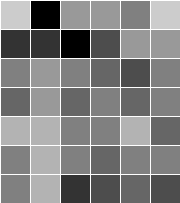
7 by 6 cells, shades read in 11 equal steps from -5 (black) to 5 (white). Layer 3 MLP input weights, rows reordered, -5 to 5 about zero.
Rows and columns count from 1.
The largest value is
3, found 2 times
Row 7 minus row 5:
-2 0 -3 -2 -3 -1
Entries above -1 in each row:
5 2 4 3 5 5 2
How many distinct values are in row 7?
5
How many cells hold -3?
3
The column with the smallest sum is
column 3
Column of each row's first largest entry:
1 5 2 2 1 2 2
